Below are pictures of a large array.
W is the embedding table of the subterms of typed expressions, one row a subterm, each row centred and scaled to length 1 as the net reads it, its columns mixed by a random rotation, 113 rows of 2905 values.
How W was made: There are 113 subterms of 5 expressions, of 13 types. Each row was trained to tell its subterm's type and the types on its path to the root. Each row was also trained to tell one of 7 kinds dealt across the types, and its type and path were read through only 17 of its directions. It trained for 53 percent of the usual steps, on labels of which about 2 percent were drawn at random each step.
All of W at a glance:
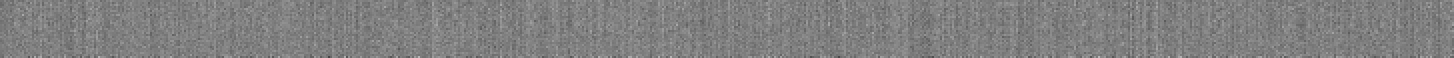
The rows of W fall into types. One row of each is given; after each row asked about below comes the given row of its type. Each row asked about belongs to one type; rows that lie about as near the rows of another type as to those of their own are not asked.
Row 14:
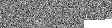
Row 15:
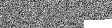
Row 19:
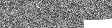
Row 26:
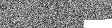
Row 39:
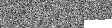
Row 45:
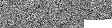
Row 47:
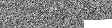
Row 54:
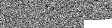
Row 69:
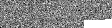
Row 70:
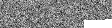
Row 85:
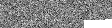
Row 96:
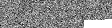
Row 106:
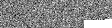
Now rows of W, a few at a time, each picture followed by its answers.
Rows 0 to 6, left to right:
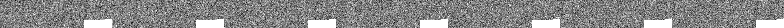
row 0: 47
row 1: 45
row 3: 69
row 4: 85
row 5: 106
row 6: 106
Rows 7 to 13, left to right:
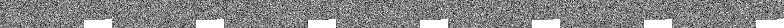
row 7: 26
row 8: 14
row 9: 106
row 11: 47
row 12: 45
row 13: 26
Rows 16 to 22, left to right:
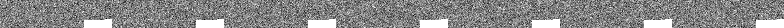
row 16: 45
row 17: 39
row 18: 26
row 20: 47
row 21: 47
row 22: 96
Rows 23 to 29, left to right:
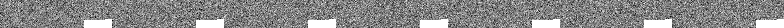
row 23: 26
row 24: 54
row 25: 85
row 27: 15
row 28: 54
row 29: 69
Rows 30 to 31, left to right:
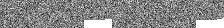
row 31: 19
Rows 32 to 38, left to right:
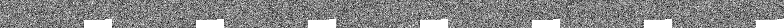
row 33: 39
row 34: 19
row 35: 14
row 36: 96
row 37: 39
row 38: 19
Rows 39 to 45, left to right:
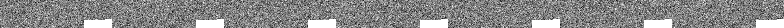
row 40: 45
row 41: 70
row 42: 45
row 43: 70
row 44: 47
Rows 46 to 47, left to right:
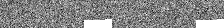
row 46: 39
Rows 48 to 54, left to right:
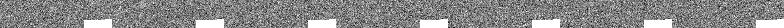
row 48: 47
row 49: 19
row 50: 96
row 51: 45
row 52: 70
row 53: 15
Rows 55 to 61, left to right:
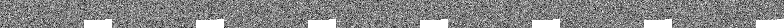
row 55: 15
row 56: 45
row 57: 85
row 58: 39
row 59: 106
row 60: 54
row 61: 19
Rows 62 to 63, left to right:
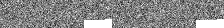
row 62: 106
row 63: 69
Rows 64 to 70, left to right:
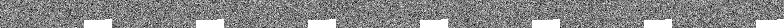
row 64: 96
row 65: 85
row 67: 85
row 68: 96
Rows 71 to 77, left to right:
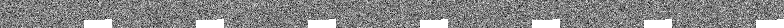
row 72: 19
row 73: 19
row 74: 70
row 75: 54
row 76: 54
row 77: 70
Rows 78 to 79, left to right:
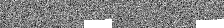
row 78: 14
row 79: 54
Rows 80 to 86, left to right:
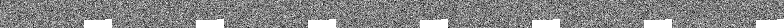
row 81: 26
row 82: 15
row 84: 14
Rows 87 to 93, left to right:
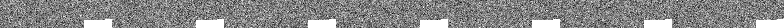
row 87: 106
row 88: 96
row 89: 39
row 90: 15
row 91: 39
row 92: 70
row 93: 14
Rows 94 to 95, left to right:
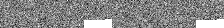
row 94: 70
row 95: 106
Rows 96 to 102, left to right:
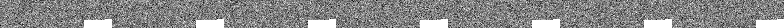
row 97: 70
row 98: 39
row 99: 26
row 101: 70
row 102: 26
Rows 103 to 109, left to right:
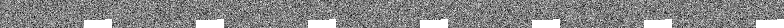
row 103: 26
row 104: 19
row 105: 85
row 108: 47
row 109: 39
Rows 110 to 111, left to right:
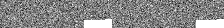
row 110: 47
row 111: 26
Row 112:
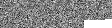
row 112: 15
